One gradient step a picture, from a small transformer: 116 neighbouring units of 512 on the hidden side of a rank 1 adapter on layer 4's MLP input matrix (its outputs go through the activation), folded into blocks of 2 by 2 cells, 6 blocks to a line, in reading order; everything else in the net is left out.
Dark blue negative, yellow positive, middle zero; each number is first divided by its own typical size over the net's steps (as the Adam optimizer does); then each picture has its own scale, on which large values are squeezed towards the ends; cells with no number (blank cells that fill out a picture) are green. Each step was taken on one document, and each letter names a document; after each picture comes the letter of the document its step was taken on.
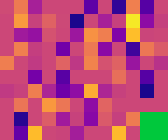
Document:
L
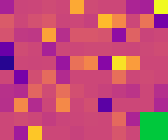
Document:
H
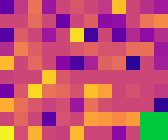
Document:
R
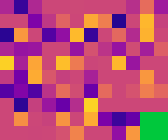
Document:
R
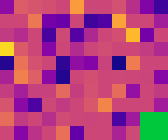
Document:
H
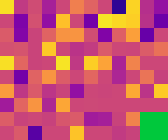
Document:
H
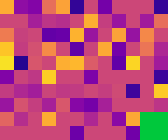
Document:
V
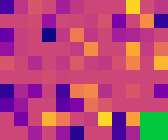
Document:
R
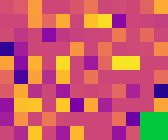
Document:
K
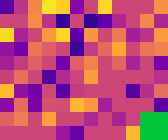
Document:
V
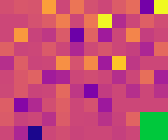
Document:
K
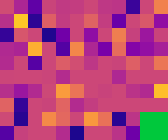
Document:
R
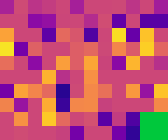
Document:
R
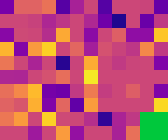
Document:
V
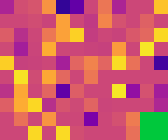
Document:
V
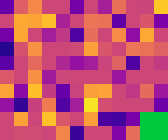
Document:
R
